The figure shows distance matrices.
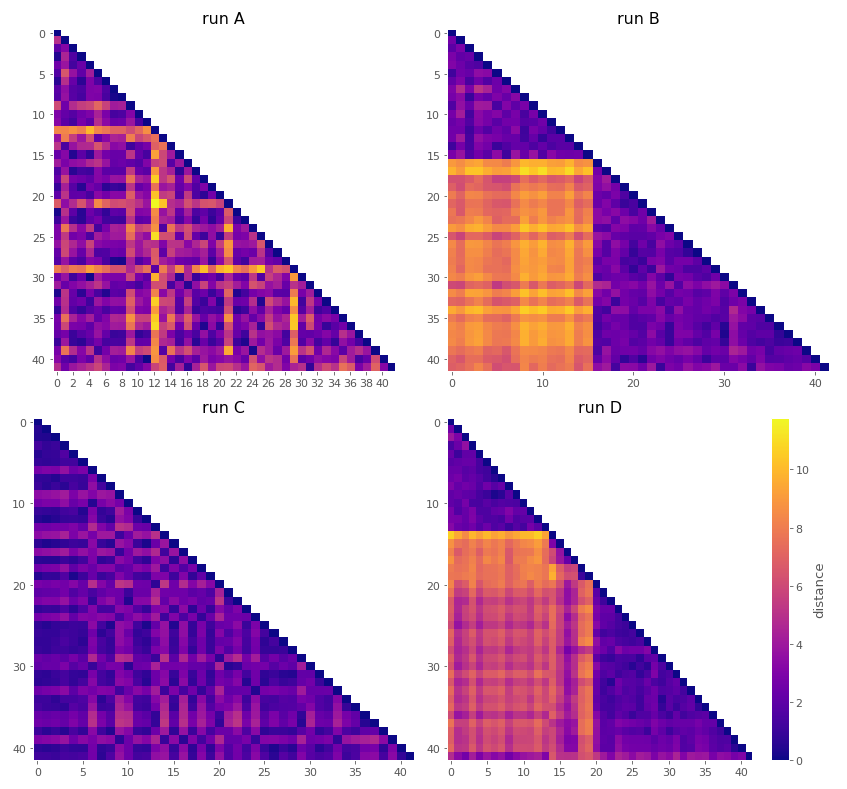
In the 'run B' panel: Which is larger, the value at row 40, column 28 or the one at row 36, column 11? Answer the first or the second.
the second
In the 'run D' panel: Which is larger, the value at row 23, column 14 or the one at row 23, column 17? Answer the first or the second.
the first
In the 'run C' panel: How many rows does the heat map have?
42
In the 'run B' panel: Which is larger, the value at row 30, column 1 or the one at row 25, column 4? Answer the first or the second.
the first
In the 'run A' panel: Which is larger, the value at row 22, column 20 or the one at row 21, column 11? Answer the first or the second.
the second
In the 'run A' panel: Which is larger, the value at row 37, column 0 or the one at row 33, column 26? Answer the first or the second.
the second
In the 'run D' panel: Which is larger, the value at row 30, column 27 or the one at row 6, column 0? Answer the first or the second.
the second
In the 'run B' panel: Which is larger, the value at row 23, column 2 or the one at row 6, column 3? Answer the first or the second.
the first
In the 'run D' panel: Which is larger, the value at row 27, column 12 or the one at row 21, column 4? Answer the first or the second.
the first
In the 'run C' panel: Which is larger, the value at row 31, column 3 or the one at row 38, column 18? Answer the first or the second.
the second
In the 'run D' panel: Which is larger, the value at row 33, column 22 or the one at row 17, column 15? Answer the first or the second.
the second
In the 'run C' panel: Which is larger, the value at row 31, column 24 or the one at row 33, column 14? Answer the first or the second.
the first
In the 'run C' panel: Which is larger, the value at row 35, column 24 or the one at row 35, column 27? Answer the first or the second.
the first
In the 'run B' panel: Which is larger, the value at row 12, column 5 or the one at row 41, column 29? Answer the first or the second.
the second
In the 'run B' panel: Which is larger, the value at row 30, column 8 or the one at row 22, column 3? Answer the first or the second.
the first
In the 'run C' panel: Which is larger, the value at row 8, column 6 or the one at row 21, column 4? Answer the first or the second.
the first
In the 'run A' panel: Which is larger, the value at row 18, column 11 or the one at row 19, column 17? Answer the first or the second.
the first
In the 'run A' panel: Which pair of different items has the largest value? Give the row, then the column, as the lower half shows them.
21, 12
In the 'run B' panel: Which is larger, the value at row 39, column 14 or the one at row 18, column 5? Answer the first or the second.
the first
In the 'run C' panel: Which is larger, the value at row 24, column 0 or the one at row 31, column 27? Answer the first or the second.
the first
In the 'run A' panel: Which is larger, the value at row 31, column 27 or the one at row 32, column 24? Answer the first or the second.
the first
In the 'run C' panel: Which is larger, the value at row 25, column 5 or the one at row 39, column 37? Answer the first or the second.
the second
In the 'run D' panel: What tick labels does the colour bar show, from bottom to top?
0, 2, 4, 6, 8, 10
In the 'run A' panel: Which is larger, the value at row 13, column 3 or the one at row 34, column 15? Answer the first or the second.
the first
